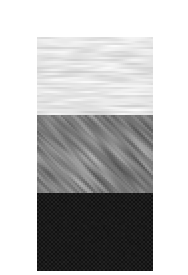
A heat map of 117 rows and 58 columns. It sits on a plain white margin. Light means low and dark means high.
It is made of 3 by 1 panels. Panel 1,1: very low, streaked across, faint in contrast. Panel 2,1: middling, slanting down to the right. Panel 3,1: very high, checkered, faint in contrast.
